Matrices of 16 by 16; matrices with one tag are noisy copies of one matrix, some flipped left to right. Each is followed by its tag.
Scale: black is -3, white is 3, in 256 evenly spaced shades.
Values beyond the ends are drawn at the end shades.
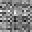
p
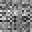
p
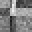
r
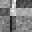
r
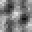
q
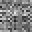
p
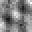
q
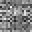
p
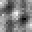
q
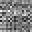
p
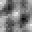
q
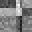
r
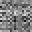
p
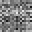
p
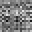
p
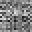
p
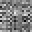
p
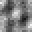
q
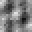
q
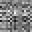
p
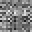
p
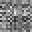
p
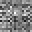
p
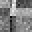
r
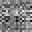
p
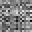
p
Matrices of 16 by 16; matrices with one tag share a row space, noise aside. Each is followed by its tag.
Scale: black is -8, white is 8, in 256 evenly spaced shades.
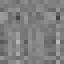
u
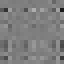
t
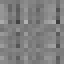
u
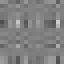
u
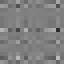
u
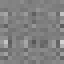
t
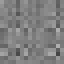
u
